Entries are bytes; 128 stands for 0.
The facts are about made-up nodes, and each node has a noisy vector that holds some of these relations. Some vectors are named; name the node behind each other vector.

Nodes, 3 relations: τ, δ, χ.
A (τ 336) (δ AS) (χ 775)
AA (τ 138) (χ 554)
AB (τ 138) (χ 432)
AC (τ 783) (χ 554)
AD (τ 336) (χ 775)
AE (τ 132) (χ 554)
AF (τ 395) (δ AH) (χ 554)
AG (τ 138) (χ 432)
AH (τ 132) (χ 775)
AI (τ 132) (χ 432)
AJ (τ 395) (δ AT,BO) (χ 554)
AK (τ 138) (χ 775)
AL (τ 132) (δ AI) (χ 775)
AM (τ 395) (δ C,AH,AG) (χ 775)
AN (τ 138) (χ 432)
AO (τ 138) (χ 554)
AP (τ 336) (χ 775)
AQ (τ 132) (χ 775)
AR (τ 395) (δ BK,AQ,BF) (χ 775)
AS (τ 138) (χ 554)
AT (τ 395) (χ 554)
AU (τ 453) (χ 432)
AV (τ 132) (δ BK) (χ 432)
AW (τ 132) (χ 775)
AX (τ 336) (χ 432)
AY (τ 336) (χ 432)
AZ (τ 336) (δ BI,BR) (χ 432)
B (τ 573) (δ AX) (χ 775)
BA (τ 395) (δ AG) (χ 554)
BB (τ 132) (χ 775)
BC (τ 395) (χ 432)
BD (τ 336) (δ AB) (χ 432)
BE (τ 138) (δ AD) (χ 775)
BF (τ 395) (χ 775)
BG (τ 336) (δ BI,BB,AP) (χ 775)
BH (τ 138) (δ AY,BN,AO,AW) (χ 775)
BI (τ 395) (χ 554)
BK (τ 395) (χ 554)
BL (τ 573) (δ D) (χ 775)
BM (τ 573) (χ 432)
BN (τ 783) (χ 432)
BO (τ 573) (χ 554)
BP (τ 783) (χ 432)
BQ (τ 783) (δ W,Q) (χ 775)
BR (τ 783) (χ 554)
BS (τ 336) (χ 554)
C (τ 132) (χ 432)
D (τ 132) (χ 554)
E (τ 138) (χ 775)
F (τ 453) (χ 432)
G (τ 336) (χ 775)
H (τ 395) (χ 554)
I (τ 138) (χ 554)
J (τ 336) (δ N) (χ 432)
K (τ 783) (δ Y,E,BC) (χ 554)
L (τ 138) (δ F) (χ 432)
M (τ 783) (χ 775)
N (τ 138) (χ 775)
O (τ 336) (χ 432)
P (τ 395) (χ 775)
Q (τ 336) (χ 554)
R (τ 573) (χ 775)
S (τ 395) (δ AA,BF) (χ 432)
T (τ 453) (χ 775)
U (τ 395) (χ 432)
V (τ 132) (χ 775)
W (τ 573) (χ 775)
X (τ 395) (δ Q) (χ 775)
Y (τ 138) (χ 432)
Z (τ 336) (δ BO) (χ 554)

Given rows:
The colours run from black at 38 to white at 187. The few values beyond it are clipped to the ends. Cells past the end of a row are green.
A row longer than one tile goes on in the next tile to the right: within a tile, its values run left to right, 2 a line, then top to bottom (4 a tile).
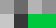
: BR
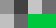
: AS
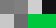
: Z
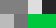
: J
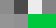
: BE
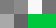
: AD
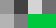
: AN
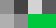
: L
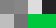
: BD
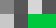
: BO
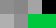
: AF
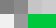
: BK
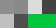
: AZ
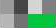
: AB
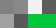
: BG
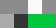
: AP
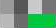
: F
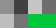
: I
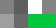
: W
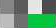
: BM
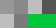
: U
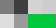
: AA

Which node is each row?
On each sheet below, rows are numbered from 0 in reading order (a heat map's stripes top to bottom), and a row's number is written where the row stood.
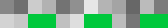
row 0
AV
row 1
AR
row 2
AI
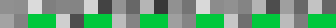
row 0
P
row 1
Q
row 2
K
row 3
M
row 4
H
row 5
BP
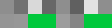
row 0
BQ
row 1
T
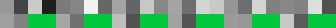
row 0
AG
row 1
G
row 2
BN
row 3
BB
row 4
AL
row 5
AX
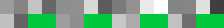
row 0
BC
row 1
X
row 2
BF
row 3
O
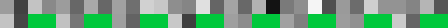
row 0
AO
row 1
AE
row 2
AW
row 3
AY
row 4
C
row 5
A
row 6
V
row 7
AT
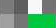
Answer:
R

